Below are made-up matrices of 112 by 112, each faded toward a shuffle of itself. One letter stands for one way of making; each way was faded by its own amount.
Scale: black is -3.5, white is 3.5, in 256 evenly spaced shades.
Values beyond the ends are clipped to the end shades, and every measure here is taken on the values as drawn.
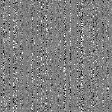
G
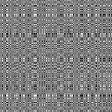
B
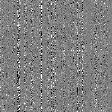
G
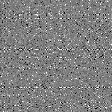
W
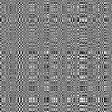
B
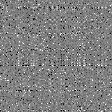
W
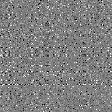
W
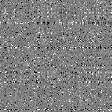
W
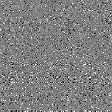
W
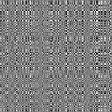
B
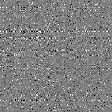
W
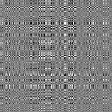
B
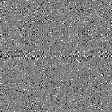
W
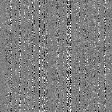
G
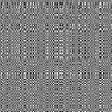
B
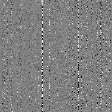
G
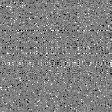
W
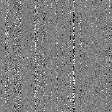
G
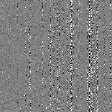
G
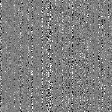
G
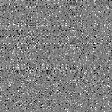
W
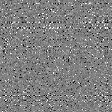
W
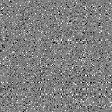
W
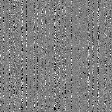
G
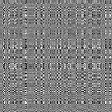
B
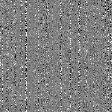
G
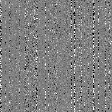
G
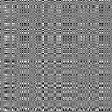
B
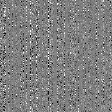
G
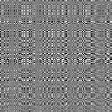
B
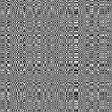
B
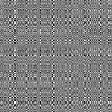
B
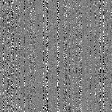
G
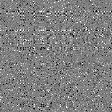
W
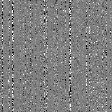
G
